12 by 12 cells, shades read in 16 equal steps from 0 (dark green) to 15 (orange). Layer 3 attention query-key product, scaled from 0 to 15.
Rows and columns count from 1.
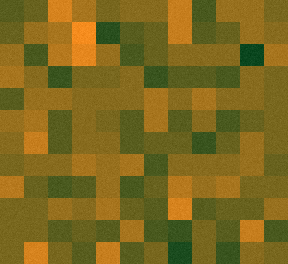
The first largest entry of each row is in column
3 4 4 1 7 2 2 4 1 8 11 2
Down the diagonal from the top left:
5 9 11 7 8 5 6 8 9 6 12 7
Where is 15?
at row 2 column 4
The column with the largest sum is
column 4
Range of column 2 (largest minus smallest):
9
